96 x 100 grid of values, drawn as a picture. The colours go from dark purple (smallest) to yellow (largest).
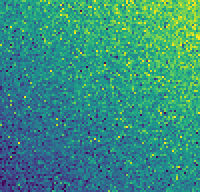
Grain: fine. Slope: up to the top right. Ninth with the highest average: top right. Ninth with the lowest average: bottom left.
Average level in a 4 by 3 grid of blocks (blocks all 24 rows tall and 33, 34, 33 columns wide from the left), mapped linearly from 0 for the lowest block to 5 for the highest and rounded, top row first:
345
234
123
012
